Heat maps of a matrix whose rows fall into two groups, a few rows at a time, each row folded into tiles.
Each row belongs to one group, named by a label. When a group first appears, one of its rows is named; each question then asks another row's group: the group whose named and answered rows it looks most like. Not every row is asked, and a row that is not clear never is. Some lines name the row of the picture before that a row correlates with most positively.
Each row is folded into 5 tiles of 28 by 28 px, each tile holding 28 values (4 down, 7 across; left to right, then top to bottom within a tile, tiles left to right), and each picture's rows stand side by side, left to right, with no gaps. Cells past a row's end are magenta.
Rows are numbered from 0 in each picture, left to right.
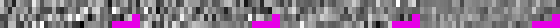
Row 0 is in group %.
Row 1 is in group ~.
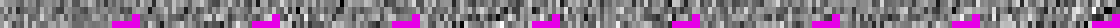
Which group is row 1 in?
%
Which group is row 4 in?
~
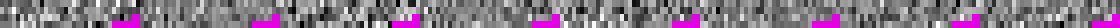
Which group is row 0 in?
%
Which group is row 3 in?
~
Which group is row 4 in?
~
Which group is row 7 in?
%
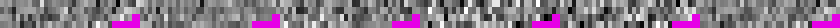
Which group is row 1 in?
~
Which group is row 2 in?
~
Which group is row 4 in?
%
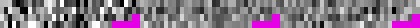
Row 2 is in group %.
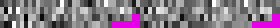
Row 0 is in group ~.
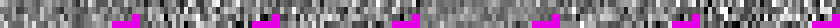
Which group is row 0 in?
~
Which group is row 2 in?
%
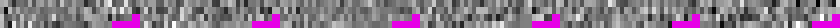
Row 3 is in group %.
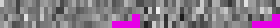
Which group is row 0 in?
~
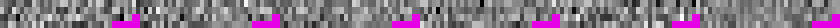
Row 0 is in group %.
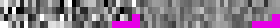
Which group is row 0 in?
~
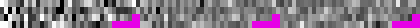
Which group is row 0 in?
~
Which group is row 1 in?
~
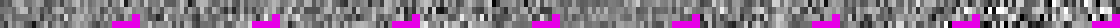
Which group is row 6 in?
%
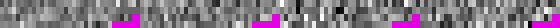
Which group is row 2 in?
~
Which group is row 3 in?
%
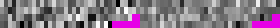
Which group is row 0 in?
%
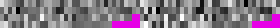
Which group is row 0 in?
~
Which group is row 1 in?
~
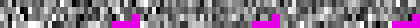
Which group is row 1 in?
~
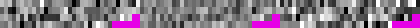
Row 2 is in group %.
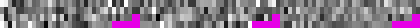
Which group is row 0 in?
~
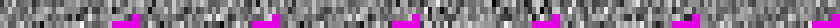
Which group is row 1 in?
%
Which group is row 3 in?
~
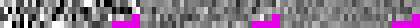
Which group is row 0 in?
~
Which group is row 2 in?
~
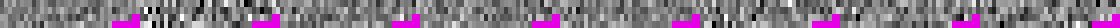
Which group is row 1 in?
~
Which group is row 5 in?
~
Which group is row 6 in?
%
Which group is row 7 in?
%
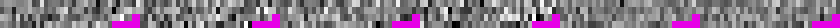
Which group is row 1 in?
%
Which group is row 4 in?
~
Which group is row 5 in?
%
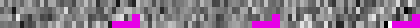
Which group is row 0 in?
%
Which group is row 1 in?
~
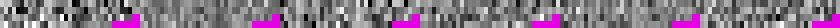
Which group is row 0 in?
~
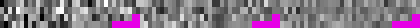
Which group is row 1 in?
~
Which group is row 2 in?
~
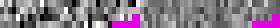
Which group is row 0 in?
%
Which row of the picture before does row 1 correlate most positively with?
1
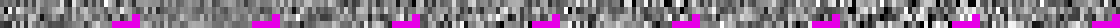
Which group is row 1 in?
~
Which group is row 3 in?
%
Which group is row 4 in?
~
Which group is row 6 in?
%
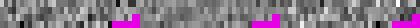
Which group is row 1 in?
%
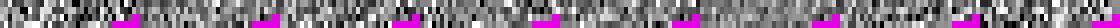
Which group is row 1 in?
%
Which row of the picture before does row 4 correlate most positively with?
2
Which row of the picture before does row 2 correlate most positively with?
2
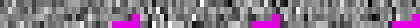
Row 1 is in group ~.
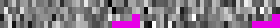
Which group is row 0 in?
~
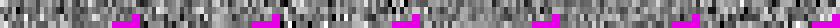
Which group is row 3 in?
~
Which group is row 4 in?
%
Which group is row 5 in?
%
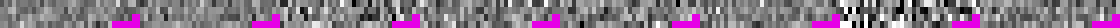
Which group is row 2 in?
~
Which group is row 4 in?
%
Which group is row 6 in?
~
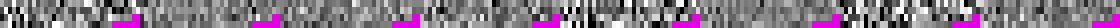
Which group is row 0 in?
~
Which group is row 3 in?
~
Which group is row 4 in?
~
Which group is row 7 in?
~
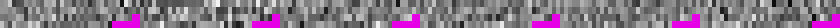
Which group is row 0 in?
~
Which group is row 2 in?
%
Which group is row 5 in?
~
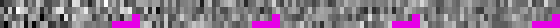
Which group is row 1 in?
~
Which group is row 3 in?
~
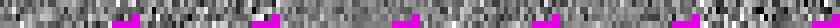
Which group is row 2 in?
~
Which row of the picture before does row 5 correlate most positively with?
3
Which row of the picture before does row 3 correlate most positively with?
3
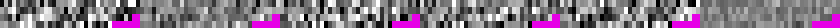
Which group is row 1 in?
%
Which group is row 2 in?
%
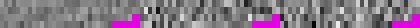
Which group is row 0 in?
%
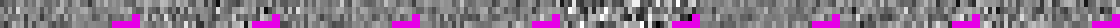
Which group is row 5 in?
%
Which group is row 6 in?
%
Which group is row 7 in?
~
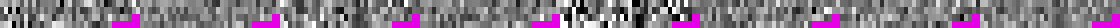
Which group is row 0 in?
~
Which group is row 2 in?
~
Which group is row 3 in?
%
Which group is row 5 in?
%
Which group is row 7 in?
~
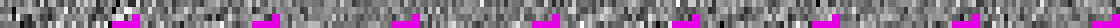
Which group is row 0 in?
%
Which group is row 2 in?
~
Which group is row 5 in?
%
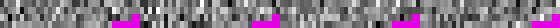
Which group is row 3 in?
%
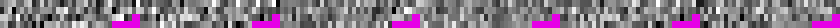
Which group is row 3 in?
~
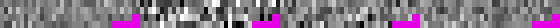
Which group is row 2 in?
%
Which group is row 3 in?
~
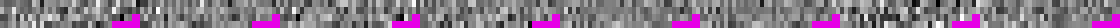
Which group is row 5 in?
~
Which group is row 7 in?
~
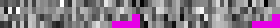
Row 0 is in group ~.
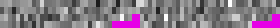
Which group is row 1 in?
~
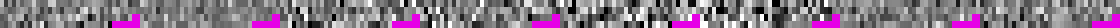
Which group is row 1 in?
~
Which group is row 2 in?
~
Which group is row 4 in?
%
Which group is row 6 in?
%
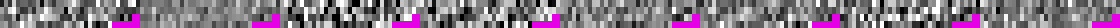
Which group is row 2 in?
%
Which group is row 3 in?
%
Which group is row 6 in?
%
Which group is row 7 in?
~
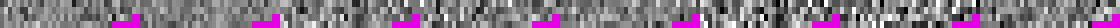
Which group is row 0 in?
~
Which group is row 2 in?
~
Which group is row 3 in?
~
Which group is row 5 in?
~
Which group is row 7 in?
%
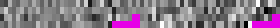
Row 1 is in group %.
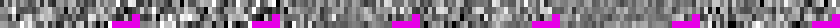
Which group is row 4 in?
%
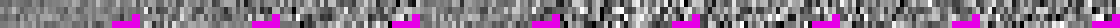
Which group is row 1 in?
~
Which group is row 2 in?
%
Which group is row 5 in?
%
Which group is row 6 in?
~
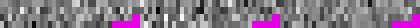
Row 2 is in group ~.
